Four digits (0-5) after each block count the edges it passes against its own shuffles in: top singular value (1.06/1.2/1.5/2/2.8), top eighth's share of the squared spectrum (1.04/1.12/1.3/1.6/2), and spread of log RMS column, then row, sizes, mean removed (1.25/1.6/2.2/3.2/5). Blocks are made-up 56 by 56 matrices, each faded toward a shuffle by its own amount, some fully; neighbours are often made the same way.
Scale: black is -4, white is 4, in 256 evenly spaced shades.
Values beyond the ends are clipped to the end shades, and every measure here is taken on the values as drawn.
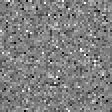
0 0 0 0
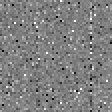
3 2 1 0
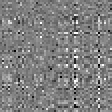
4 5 3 2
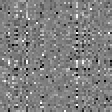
4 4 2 1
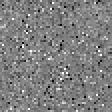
1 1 1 0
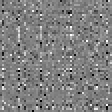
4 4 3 2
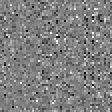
4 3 2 1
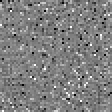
2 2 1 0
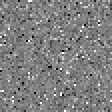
0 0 0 0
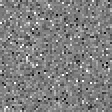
1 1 1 0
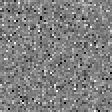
2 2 0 0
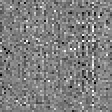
3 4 2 1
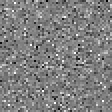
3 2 1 0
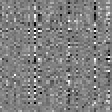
4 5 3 2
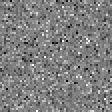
0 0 0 0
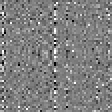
4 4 3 1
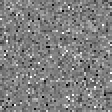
2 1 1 0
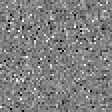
3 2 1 1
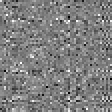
4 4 2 2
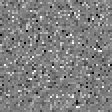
1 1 0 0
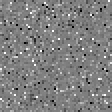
0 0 0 0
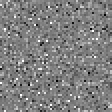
1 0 0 0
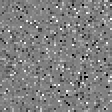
0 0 0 0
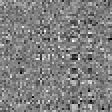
4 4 2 2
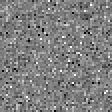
2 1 0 0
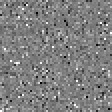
2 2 1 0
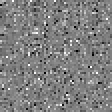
3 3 1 1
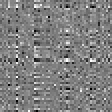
5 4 3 3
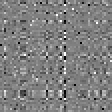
5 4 3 3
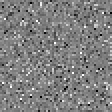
1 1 0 0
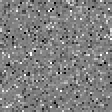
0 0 0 0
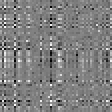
5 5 3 3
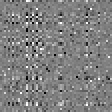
5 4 3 3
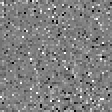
2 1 0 0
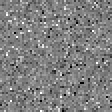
0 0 0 0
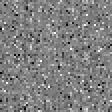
2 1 0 0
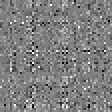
4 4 3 2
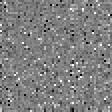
3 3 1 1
